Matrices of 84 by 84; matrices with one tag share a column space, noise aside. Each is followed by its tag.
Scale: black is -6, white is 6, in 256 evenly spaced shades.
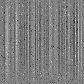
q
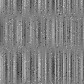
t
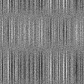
t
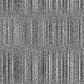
t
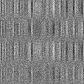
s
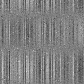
t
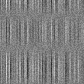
t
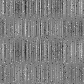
s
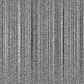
q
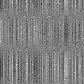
t
